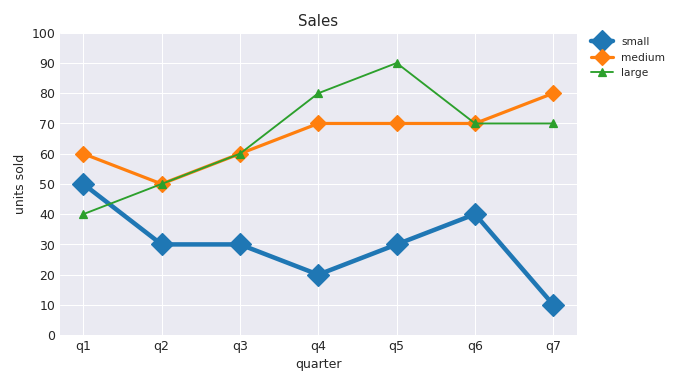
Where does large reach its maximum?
q5
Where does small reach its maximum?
q1
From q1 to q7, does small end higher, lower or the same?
lower
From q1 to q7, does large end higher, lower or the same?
higher
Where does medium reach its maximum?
q7
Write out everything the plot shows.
Title: Sales
x-axis: quarter, ticks q1 q2 q3 q4 q5 q6 q7
y-axis: units sold, ticks 0 10 20 30 40 50 60 70 80 90 100
Legend: small, medium, large
Values:
small: 50 30 30 20 30 40 10
medium: 60 50 60 70 70 70 80
large: 40 50 60 80 90 70 70
